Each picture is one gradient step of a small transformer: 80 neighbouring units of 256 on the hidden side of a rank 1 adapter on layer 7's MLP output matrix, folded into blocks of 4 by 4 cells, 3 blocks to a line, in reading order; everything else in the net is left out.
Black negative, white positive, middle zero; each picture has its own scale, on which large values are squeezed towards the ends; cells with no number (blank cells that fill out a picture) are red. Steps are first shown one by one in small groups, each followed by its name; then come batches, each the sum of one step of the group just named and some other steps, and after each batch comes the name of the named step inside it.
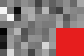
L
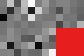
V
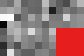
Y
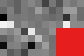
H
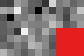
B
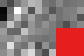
V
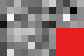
Y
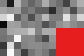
Y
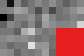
Y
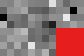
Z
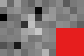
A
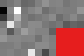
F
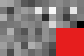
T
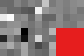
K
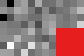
T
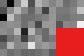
K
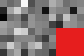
Z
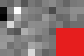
F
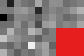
T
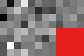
A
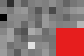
K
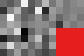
K
